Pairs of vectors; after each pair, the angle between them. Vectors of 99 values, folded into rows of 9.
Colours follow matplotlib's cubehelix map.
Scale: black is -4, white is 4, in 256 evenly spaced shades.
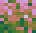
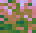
nearly parallel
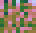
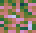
orthogonal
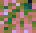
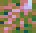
nearly opposite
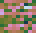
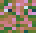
orthogonal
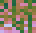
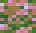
orthogonal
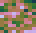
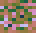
orthogonal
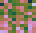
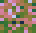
partly opposed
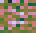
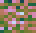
nearly parallel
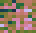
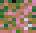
partly aligned
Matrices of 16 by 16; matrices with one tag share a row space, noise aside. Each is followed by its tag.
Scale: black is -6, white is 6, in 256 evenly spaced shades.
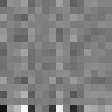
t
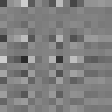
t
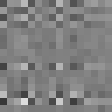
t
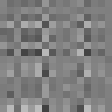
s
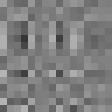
t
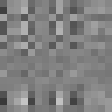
t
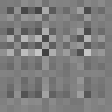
s
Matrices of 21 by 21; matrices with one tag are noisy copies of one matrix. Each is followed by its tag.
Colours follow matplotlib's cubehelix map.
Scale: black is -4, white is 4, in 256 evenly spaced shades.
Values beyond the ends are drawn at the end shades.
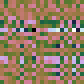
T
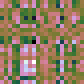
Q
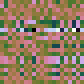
T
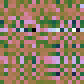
T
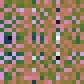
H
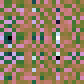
H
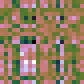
Q
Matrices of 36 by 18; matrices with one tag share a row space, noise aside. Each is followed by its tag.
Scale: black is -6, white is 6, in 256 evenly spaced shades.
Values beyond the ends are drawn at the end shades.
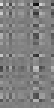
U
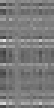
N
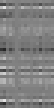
N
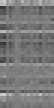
N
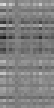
N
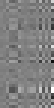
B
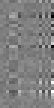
B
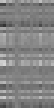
N
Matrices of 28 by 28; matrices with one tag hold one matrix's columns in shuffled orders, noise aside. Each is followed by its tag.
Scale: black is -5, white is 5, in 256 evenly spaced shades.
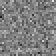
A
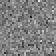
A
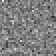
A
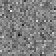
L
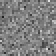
A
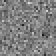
L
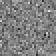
L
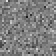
A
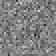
L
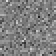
A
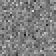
L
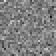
A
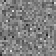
L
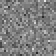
A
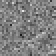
L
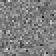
A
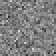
A
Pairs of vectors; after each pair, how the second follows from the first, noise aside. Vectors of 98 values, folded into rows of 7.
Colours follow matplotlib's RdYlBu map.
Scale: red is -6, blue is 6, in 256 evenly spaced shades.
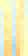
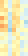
wrapped around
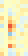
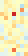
shuffled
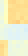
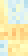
negated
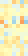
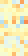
negated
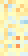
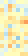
negated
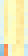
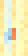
wrapped around
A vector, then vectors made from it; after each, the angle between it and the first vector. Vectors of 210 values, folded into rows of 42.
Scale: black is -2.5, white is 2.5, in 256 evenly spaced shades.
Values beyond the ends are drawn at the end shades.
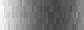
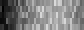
nearly opposite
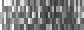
partly aligned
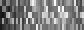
partly opposed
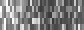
partly aligned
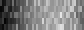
nearly opposite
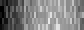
nearly opposite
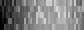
nearly opposite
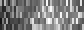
partly opposed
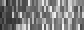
partly opposed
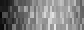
nearly opposite
